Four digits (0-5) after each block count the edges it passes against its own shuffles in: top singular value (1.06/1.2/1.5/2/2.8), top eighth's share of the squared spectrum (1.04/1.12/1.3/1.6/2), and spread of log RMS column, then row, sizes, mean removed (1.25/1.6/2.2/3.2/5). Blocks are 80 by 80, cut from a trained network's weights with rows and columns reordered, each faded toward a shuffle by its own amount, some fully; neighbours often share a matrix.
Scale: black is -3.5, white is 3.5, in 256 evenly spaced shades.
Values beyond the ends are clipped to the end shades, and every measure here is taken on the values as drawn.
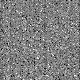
2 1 0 1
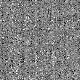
2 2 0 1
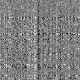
4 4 1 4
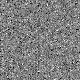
1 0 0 0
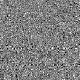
3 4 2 2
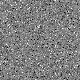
0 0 0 0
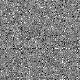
2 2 2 1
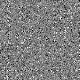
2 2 2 0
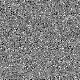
2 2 0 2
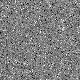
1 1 0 0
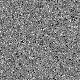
0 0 0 0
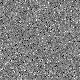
0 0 0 0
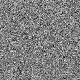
2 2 1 0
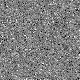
1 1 0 1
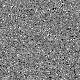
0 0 0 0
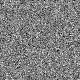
0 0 0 0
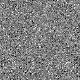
2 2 1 1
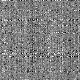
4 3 1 3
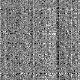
4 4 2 3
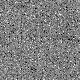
1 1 0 0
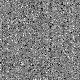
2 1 0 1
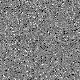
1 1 1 0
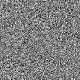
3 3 0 0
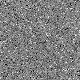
1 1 0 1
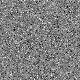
0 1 0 0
